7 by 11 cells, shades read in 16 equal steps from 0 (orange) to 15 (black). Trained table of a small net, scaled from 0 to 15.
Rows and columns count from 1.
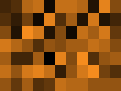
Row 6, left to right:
3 6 2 1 3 12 6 2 0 8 10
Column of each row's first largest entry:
5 4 7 4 5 6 4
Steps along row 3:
up down up up down up down up down up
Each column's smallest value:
2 4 0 1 1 1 3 0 0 1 5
